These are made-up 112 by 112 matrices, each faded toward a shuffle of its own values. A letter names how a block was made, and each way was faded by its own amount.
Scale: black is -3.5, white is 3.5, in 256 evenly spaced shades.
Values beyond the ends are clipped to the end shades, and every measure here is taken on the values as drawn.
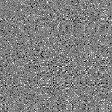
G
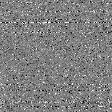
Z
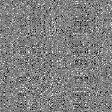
G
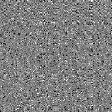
G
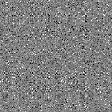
G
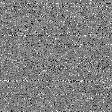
Z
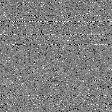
Z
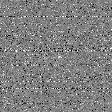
Z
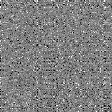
G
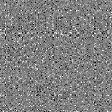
G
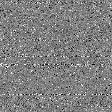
Z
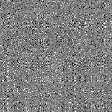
G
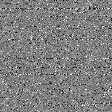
Z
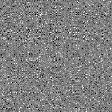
G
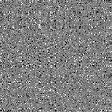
G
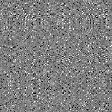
G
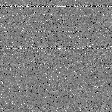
Z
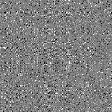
G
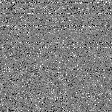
Z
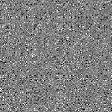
G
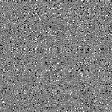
G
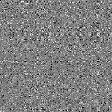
G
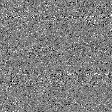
Z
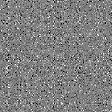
G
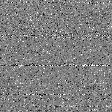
Z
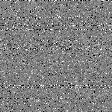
Z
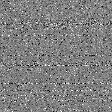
Z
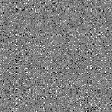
G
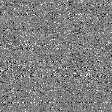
Z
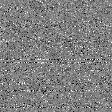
Z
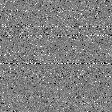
Z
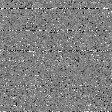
Z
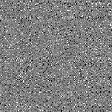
G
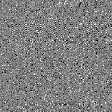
G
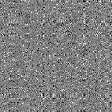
G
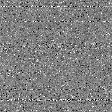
Z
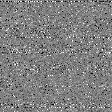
Z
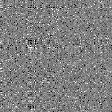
G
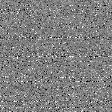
Z
